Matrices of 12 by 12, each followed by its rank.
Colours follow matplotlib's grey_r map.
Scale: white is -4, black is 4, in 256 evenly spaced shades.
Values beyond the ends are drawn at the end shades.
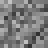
full rank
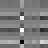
one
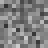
full rank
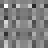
one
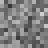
full rank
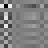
one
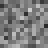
full rank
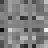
two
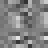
two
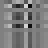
one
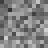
full rank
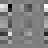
one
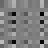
one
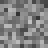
full rank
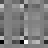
one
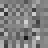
two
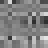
two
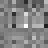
two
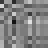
two
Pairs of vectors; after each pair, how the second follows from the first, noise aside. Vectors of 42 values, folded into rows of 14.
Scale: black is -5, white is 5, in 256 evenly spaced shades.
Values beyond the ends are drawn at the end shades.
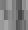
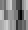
scaled up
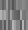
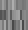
negated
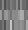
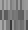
negated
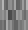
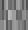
negated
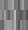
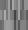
sign-scrambled
